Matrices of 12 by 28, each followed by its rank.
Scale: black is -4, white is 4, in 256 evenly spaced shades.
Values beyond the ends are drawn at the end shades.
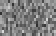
full rank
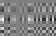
one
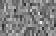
full rank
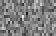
full rank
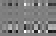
one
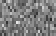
full rank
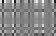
one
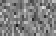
full rank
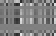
one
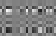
one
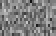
full rank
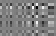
one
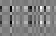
one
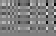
one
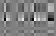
one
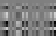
one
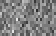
full rank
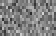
full rank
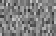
full rank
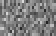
full rank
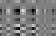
one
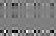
one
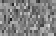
full rank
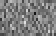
full rank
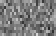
full rank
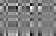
one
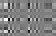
one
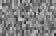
full rank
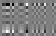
one
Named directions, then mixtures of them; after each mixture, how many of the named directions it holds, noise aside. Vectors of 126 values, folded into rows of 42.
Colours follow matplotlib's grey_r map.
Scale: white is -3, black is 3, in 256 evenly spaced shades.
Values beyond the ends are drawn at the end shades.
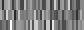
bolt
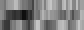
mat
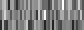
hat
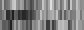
two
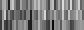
three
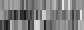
three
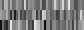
three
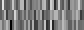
one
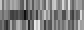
three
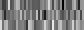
one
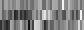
three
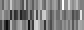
three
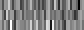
two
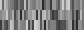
two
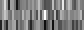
one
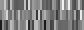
two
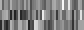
three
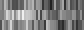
three
